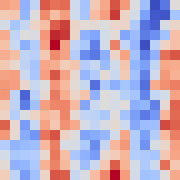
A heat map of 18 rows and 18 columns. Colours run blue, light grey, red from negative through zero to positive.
Streaks run downward. The ninth with the lowest average is the top right. There is no overall slope. The ninth with the highest average is the top left. On average the colour sits 50% of the way up the scale. Upright stripes repeat 3 times across the table.
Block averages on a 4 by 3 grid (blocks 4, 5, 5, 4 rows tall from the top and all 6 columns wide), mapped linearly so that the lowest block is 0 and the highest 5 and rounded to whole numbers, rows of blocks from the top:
550 | 523 | 432 | 344
